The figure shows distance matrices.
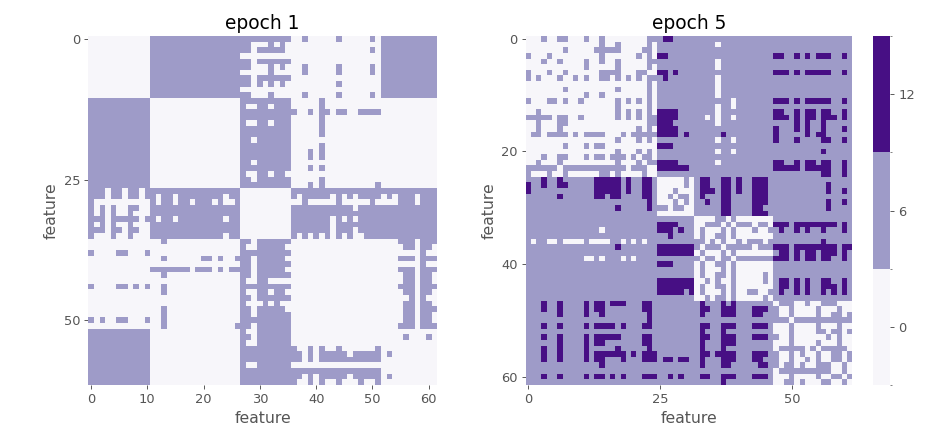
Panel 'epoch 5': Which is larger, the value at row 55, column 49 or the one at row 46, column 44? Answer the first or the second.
the first
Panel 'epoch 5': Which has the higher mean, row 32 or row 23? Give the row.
23
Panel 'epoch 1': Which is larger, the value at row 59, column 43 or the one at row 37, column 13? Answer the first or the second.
the first
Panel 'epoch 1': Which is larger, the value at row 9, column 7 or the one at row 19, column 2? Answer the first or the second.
the second
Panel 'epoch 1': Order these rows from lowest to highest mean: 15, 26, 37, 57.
37, 15, 26, 57
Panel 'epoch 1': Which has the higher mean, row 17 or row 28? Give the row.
28
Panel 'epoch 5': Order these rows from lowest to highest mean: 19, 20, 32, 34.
20, 19, 32, 34
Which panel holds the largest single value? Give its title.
epoch 5
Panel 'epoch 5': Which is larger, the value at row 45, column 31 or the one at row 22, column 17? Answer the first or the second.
the first
